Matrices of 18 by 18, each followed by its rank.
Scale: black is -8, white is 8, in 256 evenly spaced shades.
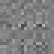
three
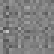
three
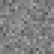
full rank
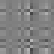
one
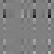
one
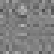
three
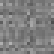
three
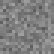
full rank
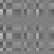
one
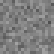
full rank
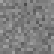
full rank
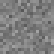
full rank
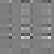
one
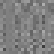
three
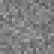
full rank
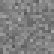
full rank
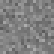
full rank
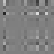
one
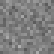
full rank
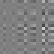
one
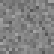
full rank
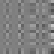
one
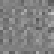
three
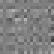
three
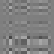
one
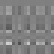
one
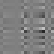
one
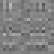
three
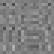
three
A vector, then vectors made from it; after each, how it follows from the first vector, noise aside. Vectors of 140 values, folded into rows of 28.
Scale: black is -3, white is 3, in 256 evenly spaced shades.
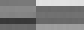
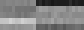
negated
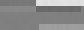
partly zeroed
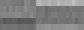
shrunk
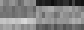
negated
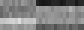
negated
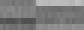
shrunk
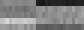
negated
